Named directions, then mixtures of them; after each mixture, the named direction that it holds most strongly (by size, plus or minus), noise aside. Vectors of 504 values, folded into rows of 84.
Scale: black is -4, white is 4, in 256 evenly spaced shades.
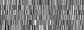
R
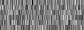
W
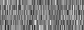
R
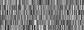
R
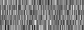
R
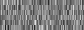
R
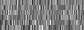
R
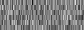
W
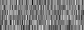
W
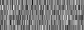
W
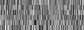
R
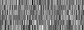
R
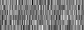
W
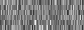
R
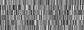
R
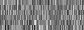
R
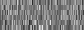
R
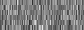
R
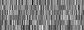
W
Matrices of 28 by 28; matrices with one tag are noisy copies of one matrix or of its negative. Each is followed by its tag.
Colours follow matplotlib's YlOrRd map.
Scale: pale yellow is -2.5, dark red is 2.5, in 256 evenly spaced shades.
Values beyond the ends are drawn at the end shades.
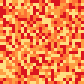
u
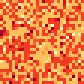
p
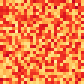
u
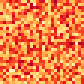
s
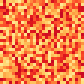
u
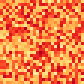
p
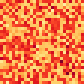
p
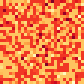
u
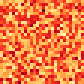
u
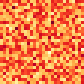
s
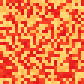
u
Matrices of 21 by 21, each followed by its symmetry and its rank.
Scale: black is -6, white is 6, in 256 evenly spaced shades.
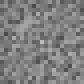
symmetric, full rank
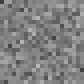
neither, full rank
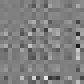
antisymmetric, rank two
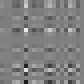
neither, rank one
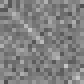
symmetric, full rank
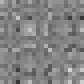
symmetric, rank three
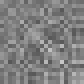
symmetric, rank three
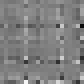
antisymmetric, rank two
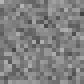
neither, full rank
